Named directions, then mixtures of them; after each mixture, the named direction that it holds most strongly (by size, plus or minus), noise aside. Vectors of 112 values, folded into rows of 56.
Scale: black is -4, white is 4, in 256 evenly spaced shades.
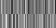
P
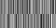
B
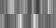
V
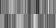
V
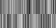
V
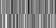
P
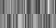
V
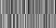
P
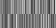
B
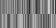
B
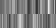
V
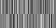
B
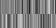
B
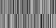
B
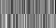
P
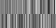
B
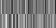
P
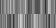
V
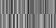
P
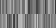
P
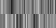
V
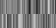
V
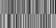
B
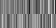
B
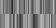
V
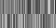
P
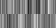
V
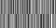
B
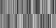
B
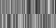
P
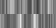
V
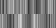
V
